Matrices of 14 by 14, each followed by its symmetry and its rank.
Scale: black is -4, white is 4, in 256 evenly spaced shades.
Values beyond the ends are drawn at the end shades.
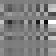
neither, rank one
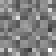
symmetric, rank two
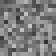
neither, full rank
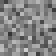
neither, full rank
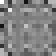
symmetric, rank two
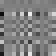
neither, rank one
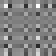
neither, rank one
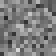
neither, full rank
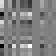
neither, rank one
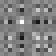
symmetric, rank two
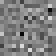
neither, rank three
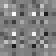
symmetric, rank two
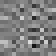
neither, rank three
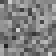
neither, full rank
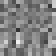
neither, rank three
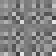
symmetric, rank two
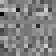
neither, rank three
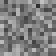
neither, full rank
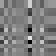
neither, rank one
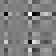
neither, rank one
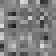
neither, rank three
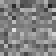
neither, rank three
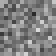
neither, full rank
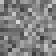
neither, full rank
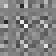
symmetric, rank two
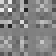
symmetric, rank two
